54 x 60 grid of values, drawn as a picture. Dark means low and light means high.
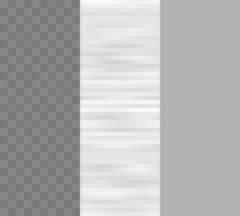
It is made of 1 by 3 panels. Panel 1,1: middling, checkered, faint in contrast. Panel 1,2: very high, streaked across, faint in contrast. Panel 1,3: high, flat.
